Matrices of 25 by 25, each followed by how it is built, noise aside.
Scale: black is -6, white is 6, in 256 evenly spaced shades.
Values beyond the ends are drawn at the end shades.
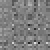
low rank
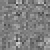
low rank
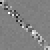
banded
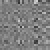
low rank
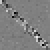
banded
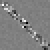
banded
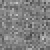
low rank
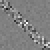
banded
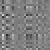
low rank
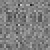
low rank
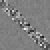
banded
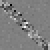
banded
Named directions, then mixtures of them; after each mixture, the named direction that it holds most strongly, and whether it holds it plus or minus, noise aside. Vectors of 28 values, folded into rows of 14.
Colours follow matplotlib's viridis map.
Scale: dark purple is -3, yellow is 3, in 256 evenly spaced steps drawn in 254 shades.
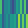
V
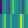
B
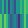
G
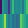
B, plus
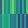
V, minus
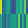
V, plus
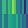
V, minus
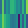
V, minus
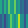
G, minus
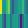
B, minus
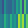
V, plus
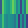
V, minus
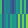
V, plus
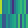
V, plus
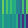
V, minus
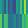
G, plus
